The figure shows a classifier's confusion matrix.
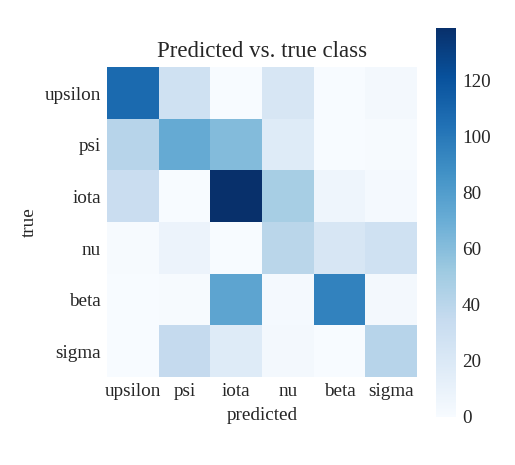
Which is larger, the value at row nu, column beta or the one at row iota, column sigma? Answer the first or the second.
the first
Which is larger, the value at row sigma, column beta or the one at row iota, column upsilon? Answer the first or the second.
the second
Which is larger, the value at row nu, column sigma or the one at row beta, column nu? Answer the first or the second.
the first
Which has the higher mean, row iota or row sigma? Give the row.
iota
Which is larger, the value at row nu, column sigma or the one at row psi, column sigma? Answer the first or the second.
the first
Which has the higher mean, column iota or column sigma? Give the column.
iota
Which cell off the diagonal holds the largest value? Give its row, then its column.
beta, iota
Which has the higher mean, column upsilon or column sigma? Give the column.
upsilon
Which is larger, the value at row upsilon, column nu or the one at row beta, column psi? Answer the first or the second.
the first
